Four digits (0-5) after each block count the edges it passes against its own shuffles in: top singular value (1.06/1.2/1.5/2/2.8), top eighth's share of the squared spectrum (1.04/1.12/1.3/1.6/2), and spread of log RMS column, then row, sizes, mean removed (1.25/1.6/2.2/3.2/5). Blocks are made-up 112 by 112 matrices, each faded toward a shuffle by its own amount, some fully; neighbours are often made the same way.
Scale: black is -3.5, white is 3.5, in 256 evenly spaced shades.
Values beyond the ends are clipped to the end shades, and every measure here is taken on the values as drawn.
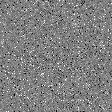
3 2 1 0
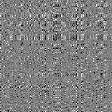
5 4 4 3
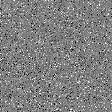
3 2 1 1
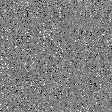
3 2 1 0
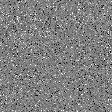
3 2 1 1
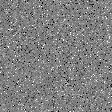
1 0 0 0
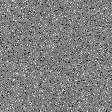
2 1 0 0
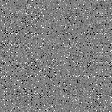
4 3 2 2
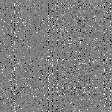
4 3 3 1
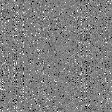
3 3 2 1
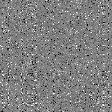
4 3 2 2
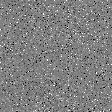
2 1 0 0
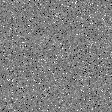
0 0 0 0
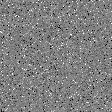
0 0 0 0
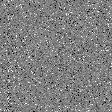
1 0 1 0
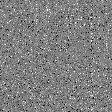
1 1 1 0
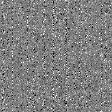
2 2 3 0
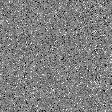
0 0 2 0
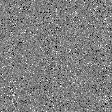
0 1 2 0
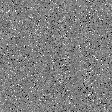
1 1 1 0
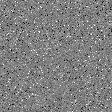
0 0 0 0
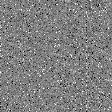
1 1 2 0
